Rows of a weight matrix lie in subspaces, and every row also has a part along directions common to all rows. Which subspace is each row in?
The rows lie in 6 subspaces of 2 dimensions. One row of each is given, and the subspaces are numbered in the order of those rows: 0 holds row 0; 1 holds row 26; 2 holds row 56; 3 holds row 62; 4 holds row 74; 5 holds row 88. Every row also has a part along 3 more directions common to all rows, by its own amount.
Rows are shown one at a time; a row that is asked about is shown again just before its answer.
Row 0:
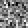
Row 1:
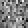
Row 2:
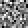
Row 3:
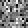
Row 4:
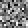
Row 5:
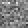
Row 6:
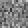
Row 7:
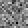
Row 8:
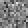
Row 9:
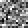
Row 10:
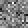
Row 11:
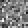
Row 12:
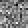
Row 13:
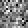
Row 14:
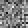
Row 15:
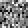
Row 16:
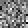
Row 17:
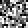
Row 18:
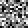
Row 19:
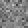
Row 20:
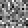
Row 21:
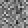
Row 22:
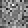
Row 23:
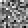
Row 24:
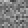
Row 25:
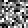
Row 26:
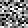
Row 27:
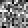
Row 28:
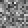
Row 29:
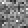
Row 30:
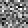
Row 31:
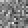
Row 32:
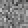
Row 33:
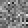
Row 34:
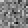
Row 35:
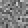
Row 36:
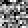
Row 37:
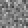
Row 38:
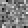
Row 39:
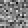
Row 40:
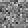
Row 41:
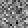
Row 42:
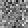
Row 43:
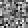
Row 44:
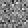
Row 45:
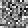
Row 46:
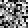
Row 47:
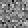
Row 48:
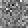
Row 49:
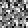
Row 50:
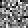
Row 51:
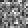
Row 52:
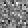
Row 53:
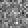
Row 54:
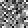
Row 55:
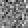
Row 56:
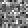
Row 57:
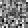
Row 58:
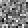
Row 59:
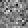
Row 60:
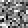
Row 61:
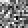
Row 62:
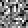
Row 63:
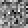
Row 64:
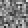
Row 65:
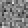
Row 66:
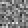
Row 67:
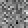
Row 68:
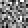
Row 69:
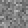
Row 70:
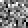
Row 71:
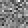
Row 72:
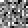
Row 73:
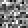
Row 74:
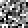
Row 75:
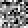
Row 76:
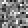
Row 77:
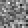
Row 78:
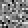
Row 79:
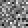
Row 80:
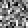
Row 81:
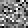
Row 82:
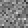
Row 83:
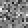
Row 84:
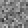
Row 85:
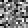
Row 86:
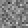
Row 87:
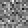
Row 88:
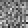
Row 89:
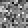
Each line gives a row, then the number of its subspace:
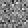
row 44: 0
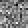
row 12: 5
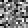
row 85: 4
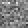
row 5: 2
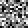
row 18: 1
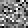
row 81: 1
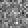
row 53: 2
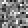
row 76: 2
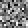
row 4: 0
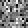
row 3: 3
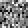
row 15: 5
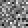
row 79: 1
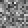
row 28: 5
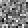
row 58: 4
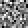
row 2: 3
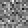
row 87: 0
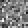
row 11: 4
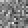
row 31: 2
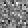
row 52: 0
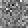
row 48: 3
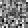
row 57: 4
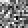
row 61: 2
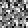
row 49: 0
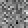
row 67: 1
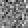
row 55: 3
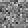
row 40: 5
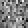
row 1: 3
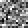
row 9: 4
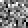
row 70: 0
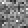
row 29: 2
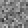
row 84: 4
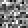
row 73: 2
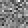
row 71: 1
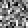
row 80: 0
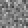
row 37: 0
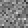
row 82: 1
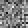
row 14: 5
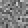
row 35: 3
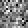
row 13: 3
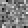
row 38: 2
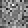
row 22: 3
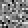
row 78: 0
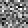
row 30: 1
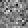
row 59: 3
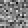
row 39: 0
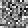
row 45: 3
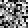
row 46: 4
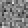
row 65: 5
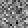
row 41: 1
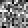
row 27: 5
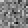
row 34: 2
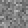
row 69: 4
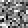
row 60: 4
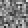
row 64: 4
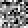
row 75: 2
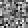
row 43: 4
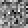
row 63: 2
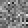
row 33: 5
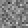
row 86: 1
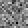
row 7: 1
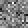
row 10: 5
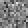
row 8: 0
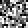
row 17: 4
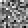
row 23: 3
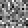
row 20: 0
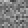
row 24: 2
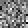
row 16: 5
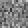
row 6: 5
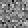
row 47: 0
